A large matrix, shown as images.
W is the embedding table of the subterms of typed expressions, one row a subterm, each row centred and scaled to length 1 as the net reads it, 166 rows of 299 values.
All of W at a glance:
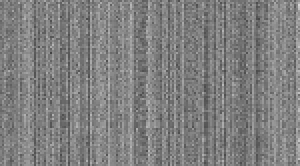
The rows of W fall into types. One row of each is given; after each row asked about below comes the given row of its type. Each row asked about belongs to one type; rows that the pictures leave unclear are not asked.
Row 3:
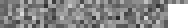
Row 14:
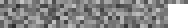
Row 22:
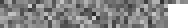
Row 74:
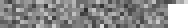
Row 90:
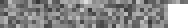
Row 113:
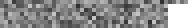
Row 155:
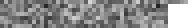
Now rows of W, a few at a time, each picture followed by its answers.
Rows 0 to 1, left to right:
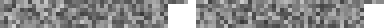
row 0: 22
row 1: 113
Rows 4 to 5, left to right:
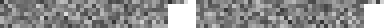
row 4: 155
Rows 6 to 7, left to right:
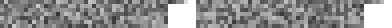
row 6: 155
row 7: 22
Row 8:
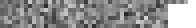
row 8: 3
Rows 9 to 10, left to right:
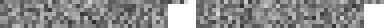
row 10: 3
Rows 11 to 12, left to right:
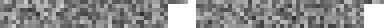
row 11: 22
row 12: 22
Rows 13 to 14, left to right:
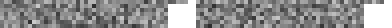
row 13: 113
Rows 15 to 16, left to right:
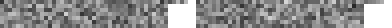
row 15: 22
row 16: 155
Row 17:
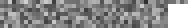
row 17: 14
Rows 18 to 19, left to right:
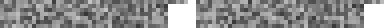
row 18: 22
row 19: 22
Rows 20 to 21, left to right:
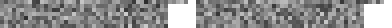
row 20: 74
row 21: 90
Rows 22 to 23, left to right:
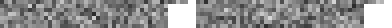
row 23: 155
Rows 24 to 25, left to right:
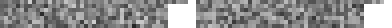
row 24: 3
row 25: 22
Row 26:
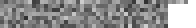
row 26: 74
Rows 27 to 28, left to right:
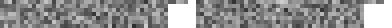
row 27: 22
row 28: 90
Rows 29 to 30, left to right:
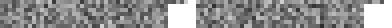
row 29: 3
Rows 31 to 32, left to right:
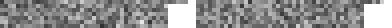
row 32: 3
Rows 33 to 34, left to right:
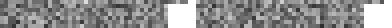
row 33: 90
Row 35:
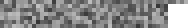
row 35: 22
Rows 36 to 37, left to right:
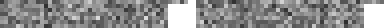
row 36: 90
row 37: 113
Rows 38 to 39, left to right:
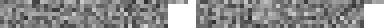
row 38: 74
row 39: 3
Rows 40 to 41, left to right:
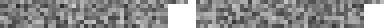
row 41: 22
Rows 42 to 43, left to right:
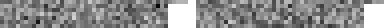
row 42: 74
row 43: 113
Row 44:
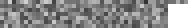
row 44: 14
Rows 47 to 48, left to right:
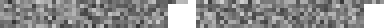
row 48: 14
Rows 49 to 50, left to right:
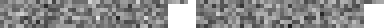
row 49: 14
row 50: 155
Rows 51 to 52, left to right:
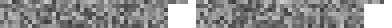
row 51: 113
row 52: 113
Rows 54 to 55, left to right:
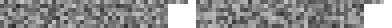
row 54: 14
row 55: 22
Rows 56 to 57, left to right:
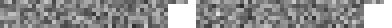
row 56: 22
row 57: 14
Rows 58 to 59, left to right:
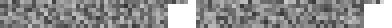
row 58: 3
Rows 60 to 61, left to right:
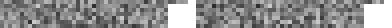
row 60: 113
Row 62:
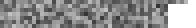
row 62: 22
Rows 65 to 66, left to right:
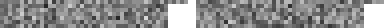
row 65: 3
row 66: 113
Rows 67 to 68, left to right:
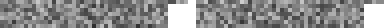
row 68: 113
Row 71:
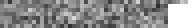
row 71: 155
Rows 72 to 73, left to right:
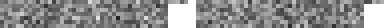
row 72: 14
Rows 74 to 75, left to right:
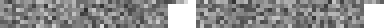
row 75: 14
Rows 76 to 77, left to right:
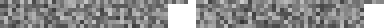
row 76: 3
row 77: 113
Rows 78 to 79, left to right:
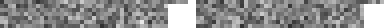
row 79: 90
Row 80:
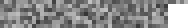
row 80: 22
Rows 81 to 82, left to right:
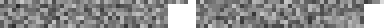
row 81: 14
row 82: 155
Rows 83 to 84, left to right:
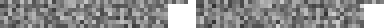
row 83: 3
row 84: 3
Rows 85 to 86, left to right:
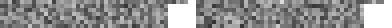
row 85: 3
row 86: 90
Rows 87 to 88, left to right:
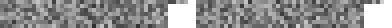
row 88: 3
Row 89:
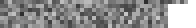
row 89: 90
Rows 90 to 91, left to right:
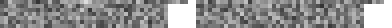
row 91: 3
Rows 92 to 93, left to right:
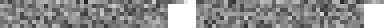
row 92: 74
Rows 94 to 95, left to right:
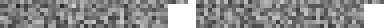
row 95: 3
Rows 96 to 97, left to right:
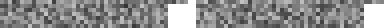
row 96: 3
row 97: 113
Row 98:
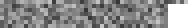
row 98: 14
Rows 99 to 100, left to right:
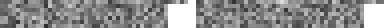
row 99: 90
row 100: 90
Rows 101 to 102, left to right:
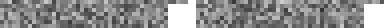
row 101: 113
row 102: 113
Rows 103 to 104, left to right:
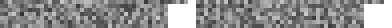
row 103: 90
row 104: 3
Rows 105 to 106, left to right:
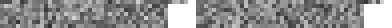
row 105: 90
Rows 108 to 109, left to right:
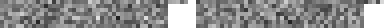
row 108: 14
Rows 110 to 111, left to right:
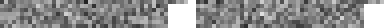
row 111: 90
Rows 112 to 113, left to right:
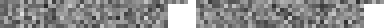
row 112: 3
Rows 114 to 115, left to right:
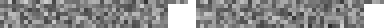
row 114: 14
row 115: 22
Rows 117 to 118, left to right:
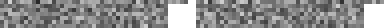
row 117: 14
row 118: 14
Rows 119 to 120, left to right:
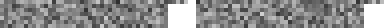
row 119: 14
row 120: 22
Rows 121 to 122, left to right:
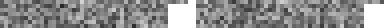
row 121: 155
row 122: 113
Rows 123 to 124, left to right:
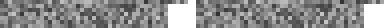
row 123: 90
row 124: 90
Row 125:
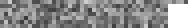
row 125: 113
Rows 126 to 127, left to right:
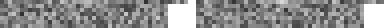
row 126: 90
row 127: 90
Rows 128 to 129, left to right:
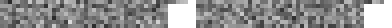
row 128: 74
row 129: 22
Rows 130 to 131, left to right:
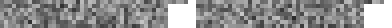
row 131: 22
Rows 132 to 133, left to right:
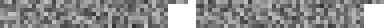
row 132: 22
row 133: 3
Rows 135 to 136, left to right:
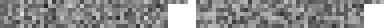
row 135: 3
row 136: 22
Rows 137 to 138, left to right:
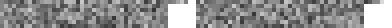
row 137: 113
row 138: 155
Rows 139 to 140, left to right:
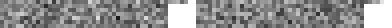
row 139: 14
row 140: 74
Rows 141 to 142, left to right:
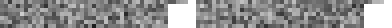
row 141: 155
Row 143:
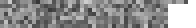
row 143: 113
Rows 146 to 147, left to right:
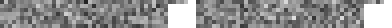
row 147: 90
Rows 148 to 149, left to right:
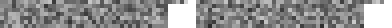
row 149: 74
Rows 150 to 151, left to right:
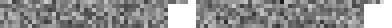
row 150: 113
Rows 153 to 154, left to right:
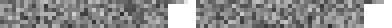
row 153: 74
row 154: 155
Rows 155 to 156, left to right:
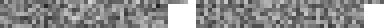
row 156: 3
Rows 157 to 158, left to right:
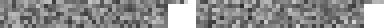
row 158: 74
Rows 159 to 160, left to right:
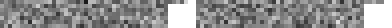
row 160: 14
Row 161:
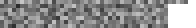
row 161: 14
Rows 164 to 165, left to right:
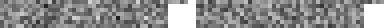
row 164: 14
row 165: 3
